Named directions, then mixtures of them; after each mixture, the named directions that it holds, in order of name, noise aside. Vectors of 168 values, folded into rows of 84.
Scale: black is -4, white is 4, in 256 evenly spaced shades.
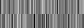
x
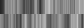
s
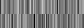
x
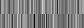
x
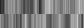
s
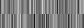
x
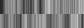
s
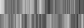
s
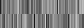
s, x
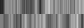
s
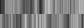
s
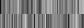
s, x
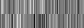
s, x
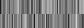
s, x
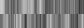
s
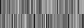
s, x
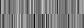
x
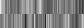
s, x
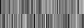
s, x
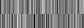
x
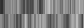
s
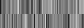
s, x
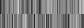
s, x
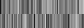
s, x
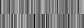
x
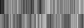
s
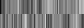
s, x
